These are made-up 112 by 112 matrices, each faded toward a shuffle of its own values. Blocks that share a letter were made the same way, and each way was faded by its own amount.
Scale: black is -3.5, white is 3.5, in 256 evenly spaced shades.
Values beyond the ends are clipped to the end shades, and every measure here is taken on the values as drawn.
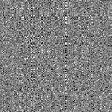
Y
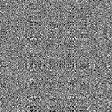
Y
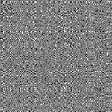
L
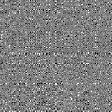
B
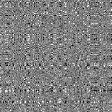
B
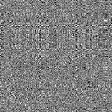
Y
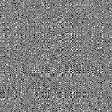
B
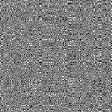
B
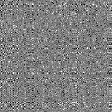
B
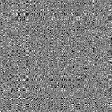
B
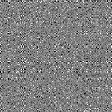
B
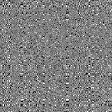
B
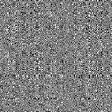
Y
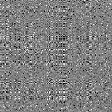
L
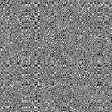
L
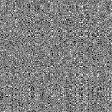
Y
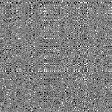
B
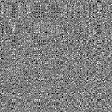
Y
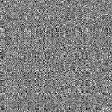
Y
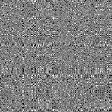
B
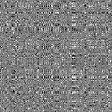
L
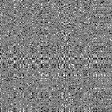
L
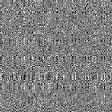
B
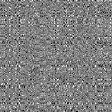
B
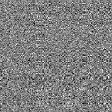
Y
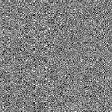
Y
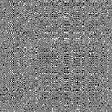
B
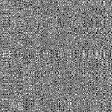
Y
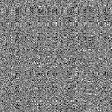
Y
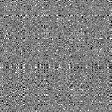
B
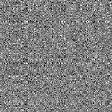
Y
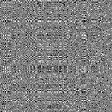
L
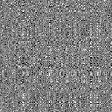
Y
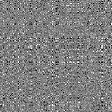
B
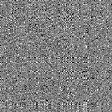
Y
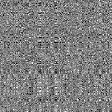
Y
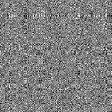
Y
